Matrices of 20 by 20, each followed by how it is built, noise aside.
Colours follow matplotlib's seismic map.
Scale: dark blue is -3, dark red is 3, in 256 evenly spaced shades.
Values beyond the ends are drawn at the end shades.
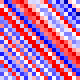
Toeplitz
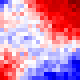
smooth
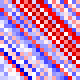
Toeplitz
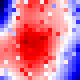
smooth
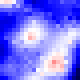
smooth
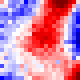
smooth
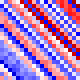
Toeplitz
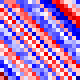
Toeplitz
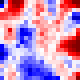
smooth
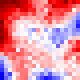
smooth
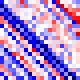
Toeplitz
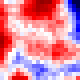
smooth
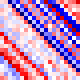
Toeplitz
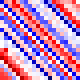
Toeplitz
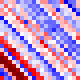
Toeplitz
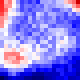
smooth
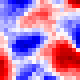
smooth
